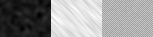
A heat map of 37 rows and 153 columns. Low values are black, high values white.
It is made of 1 by 3 panels. Panel 1,1: very low, blotchy, faint in contrast. Panel 1,2: very high, slanting down to the right, faint in contrast. Panel 1,3: high, checkered.
